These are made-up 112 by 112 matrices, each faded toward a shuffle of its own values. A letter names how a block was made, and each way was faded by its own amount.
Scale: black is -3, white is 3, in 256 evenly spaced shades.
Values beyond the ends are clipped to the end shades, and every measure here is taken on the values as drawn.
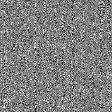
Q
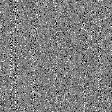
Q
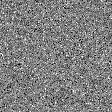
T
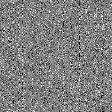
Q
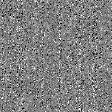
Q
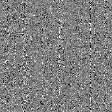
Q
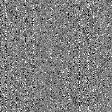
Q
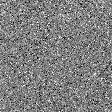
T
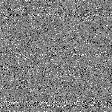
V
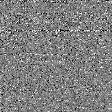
V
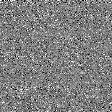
V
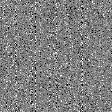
Q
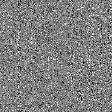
Q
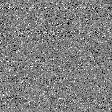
V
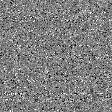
V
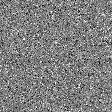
T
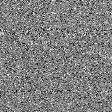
V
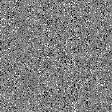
Q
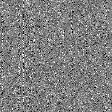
Q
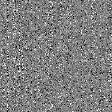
Q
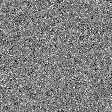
T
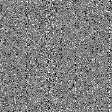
Q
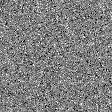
T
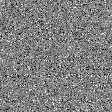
V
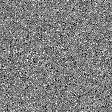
T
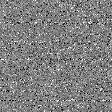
V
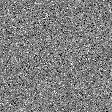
T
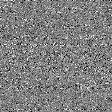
V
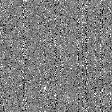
Q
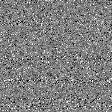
V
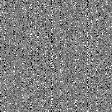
Q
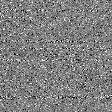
V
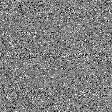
V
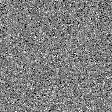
T
